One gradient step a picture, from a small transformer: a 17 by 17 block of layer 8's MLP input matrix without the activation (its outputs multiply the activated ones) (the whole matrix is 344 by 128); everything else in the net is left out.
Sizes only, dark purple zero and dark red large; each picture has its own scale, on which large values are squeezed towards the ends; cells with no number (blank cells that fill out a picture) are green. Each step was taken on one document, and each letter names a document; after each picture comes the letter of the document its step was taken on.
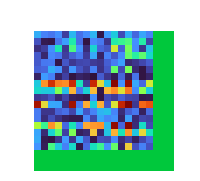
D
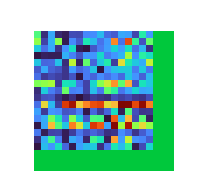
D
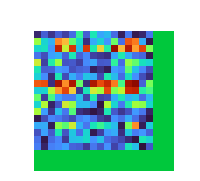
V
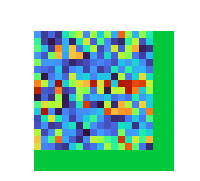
V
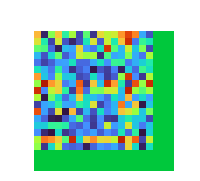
V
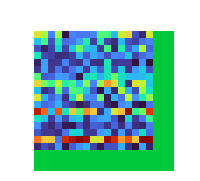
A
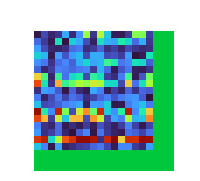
A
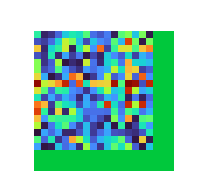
V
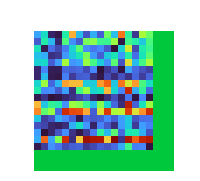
A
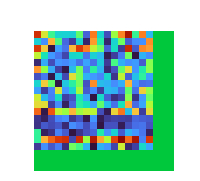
A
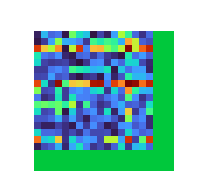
V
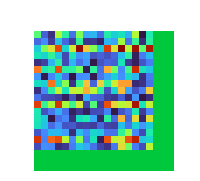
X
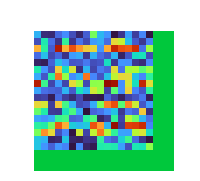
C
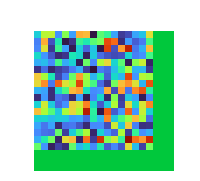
A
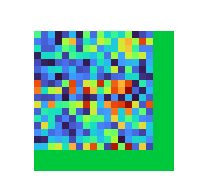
D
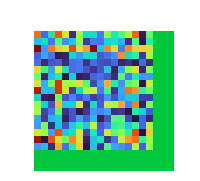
X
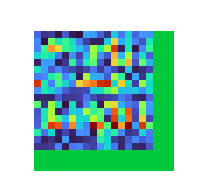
D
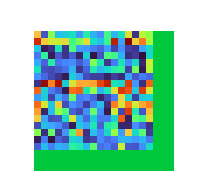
V
